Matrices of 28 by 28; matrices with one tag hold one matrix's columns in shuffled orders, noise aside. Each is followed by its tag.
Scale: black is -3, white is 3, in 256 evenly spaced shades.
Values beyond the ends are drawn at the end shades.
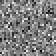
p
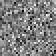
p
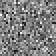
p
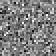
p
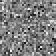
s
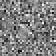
p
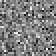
s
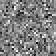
s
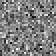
s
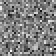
s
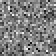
s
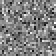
p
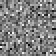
s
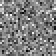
p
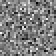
p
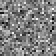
p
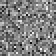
s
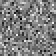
p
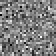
s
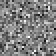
s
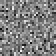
s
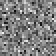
p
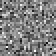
s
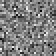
s
